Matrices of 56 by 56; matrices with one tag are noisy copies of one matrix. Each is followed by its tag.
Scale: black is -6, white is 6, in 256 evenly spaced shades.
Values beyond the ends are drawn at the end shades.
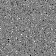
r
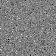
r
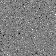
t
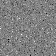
r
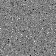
r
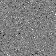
t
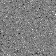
t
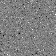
t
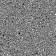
t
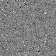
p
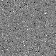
p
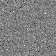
p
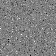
r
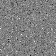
r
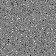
r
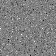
r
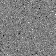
t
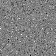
r
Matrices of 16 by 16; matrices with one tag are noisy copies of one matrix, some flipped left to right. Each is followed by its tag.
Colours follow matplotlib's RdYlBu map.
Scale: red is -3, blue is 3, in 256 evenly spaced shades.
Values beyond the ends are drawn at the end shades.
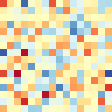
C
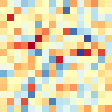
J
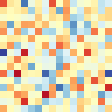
C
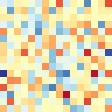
C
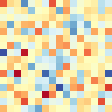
C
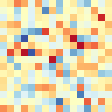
J
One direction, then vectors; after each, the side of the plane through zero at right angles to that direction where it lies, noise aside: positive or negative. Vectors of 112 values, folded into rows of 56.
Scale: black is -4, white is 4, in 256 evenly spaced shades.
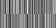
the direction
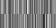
positive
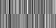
positive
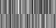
positive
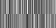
positive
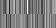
positive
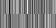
positive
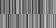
positive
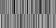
negative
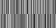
negative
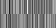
positive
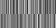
negative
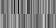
negative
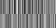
positive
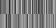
positive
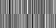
positive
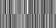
positive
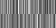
negative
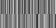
positive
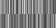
negative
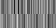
negative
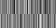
negative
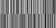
negative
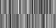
positive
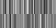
positive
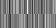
positive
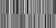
negative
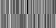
negative
